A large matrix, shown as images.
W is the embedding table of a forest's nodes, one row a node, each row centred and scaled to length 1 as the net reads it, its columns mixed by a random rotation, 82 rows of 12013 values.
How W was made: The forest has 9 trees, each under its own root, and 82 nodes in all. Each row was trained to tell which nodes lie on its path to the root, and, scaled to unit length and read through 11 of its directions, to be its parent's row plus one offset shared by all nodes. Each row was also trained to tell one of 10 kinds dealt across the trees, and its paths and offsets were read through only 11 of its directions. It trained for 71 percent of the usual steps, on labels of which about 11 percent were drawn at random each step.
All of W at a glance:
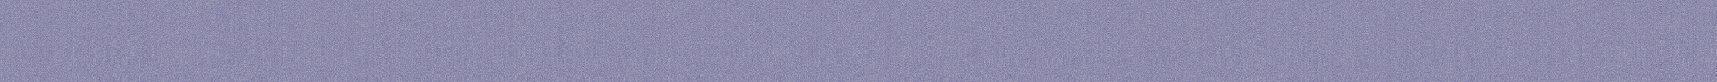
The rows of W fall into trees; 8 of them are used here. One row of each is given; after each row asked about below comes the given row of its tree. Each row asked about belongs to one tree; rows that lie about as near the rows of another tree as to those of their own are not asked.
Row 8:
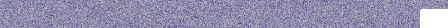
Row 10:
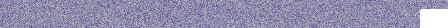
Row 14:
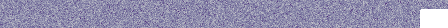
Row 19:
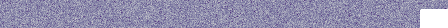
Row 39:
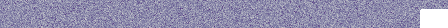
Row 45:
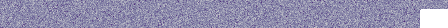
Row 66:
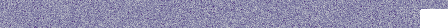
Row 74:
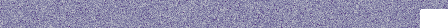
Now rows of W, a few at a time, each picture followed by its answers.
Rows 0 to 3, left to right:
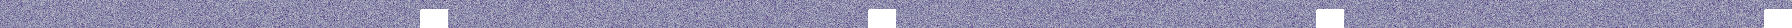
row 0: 45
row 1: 39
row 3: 14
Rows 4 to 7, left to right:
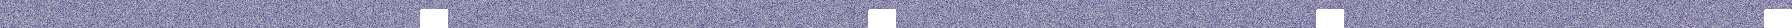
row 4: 19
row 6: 39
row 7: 10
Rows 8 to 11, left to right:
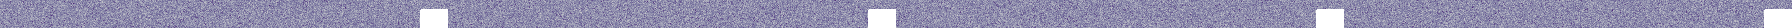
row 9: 45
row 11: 66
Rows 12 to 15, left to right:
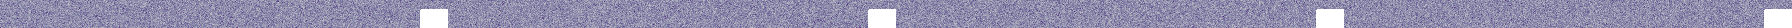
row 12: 74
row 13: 8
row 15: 66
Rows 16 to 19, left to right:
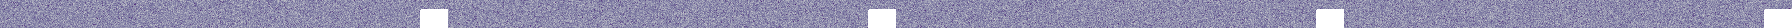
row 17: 66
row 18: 45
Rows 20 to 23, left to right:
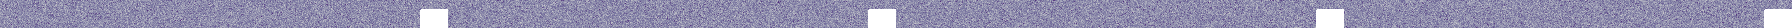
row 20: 66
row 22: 45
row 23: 74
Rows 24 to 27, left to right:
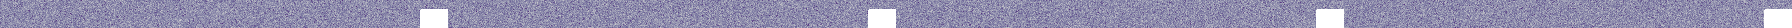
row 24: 45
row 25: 19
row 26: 45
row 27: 10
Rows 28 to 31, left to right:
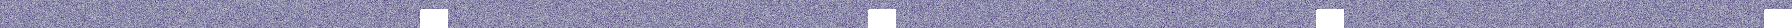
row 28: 45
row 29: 10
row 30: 66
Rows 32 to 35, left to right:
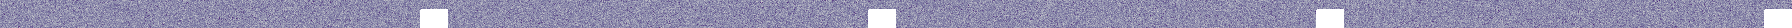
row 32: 10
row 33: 45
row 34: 19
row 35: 66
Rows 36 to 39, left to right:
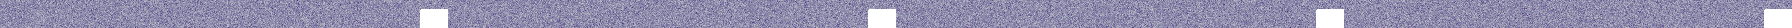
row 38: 66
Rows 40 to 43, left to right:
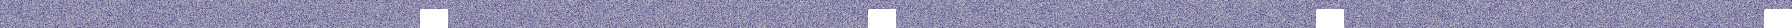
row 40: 45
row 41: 45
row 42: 74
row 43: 74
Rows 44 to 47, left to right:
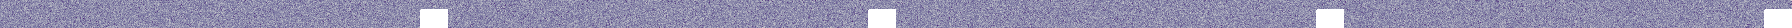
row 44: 14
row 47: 66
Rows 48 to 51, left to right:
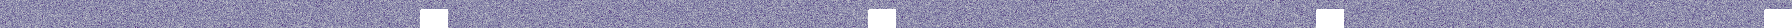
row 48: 10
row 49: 10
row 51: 14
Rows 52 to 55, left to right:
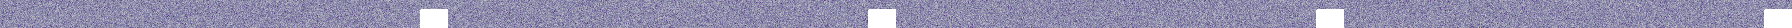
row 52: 10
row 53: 45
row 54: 10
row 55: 10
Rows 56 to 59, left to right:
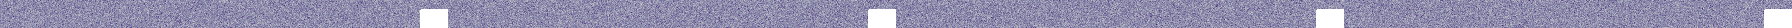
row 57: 74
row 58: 14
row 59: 19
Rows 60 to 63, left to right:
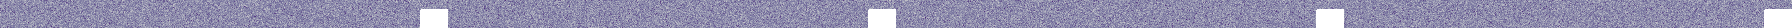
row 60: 14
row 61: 14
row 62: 8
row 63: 14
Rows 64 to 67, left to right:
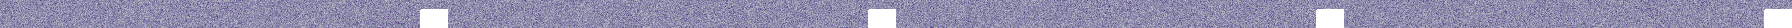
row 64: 8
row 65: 39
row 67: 10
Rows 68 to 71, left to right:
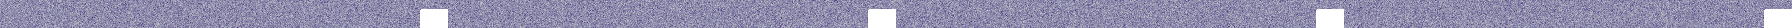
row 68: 39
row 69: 45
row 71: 66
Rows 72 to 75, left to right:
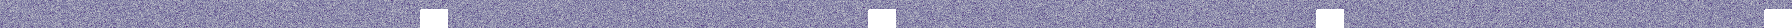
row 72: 10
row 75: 66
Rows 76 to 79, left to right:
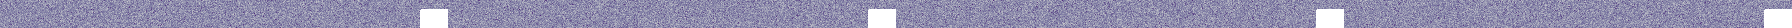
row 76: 66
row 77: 19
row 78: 19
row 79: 8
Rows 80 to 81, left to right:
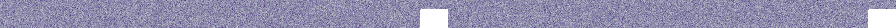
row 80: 19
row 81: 10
